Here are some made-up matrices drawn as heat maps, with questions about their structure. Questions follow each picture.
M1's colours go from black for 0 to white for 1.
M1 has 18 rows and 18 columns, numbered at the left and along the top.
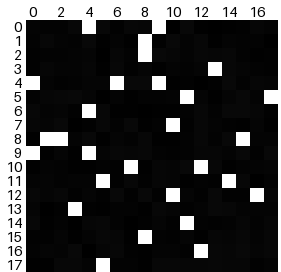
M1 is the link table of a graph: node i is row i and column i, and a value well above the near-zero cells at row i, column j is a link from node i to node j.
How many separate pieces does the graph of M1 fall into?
5
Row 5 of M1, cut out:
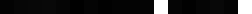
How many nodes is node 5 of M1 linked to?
2
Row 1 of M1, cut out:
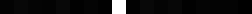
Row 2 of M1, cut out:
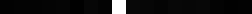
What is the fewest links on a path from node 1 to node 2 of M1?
2
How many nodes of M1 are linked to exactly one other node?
10
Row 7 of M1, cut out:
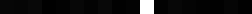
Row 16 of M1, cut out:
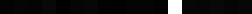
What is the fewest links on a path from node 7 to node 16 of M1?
3
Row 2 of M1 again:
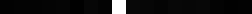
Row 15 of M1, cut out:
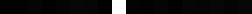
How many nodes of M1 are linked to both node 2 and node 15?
1
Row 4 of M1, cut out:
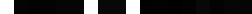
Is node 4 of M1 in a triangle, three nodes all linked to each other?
yes
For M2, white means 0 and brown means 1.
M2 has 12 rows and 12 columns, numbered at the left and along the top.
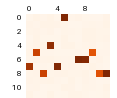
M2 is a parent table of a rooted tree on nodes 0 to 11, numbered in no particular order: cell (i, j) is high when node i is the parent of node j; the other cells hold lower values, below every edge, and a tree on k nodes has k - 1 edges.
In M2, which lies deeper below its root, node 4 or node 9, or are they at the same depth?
node 9
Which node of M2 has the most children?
8
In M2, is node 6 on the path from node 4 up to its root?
yes
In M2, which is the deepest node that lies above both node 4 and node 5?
7
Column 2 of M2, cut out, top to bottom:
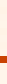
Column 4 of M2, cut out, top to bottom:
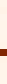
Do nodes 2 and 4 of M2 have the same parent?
no
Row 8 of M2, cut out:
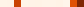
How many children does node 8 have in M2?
3
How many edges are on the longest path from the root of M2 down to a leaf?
4
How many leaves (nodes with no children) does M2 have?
6
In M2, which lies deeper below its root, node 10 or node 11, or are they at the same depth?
the same depth
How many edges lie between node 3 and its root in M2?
3
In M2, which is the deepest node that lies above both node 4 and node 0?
7
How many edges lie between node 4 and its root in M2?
2
